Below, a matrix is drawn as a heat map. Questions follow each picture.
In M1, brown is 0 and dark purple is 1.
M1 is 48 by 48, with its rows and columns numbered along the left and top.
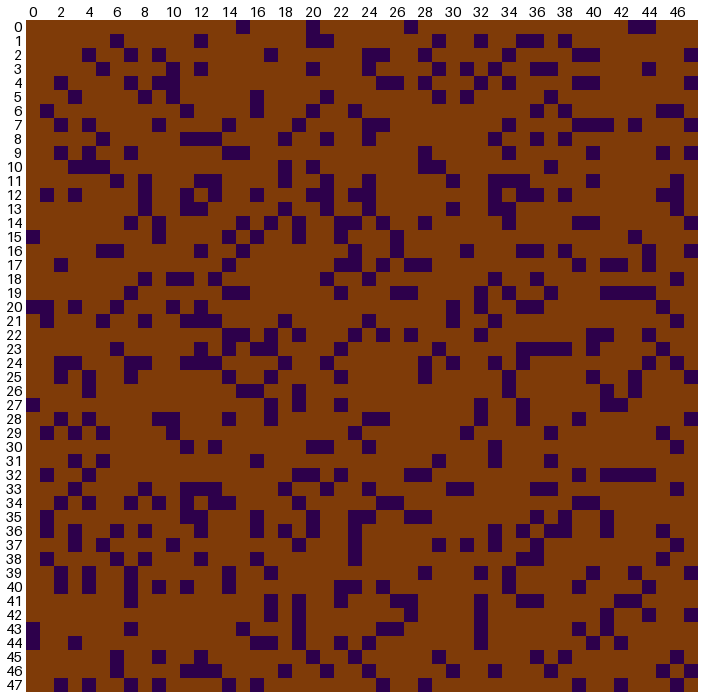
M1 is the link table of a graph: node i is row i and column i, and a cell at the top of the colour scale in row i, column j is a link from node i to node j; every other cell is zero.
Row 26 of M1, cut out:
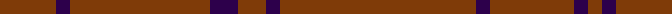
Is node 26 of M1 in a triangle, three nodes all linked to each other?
yes
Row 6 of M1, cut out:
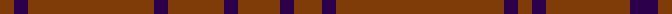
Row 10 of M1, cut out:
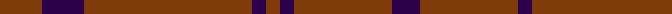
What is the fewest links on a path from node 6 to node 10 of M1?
2
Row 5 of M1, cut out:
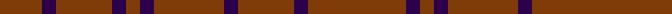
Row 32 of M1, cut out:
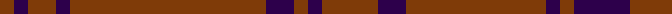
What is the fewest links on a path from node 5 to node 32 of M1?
3
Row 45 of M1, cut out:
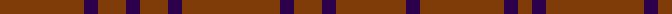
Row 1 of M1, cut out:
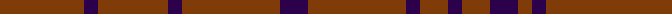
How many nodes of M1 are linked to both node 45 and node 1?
6
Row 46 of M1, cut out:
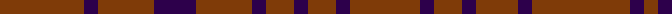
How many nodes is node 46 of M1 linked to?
12
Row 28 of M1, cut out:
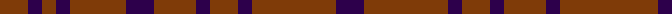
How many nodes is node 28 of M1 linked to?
12
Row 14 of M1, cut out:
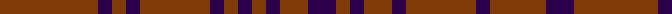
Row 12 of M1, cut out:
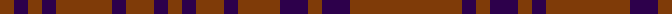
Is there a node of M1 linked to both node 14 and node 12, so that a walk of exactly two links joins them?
yes
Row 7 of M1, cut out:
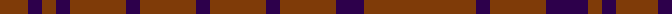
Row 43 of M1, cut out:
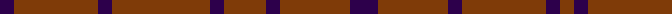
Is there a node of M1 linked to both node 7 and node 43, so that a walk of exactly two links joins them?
yes
